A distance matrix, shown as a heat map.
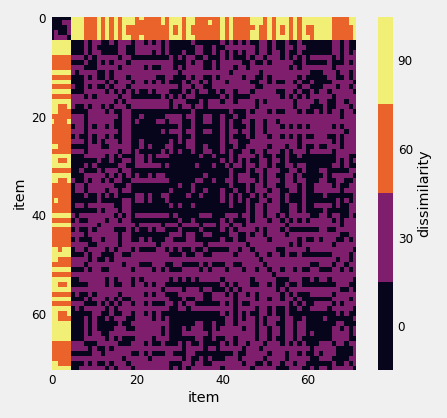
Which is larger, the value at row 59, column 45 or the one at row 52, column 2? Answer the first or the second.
the second
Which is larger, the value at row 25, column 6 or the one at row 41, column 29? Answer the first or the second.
the first
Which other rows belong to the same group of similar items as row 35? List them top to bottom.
5, 6, 7, 8, 9, 10, 11, 12, 13, 14, 15, 16, 17, 18, 19, 20, 21, 22, 23, 24, 25, 26, 27, 28, 29, 30, 31, 32, 33, 34, 36, 37, 38, 39, 40, 41, 42, 43, 44, 45, 46, 47, 48, 49, 50, 51, 52, 53, 54, 55, 56, 57, 58, 59, 60, 61, 62, 63, 64, 65, 66, 67, 68, 69, 70, 71
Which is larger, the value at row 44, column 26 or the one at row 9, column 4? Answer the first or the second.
the second
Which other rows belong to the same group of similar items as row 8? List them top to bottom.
5, 6, 7, 9, 10, 11, 12, 13, 14, 15, 16, 17, 18, 19, 20, 21, 22, 23, 24, 25, 26, 27, 28, 29, 30, 31, 32, 33, 34, 35, 36, 37, 38, 39, 40, 41, 42, 43, 44, 45, 46, 47, 48, 49, 50, 51, 52, 53, 54, 55, 56, 57, 58, 59, 60, 61, 62, 63, 64, 65, 66, 67, 68, 69, 70, 71
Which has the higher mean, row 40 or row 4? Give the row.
4
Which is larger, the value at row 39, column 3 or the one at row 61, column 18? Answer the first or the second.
the first
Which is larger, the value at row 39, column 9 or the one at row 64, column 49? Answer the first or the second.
the second
